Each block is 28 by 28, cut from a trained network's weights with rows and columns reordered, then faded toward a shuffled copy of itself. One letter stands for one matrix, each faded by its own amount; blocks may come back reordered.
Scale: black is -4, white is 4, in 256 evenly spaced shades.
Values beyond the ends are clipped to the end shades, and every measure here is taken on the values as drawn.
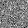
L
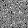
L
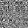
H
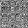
H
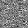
H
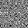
H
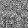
H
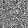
H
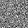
H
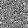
L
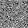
L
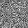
H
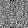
H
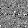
L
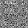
H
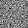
H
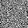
L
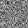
H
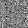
L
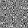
H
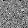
L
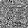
H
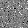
L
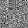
H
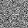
H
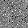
L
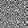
H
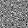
H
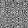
H
